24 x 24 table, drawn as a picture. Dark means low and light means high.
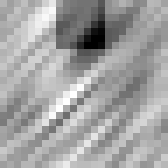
Odd patch: lower, in the top middle. Ninth with the highest average: top left. Ninth with the lowest average: top middle. Histogram: skewed, a long tail of low values.
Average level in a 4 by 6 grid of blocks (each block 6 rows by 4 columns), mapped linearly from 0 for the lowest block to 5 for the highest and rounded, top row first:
451023
443233
344334
334444
